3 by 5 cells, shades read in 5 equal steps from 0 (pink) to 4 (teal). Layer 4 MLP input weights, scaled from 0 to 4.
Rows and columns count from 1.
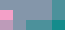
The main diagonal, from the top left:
2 2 3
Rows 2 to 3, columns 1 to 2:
0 2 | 1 2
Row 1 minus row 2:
2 0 0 0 0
